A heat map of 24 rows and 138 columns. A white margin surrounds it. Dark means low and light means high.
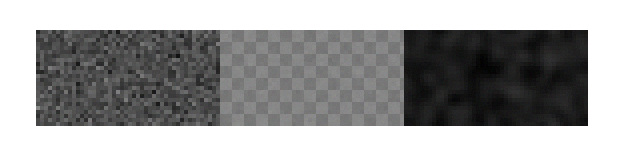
It is made of 1 by 3 panels. Panel 1,1: low, fine-grained. Panel 1,2: middling, checkered, faint in contrast. Panel 1,3: very low, blotchy, faint in contrast.
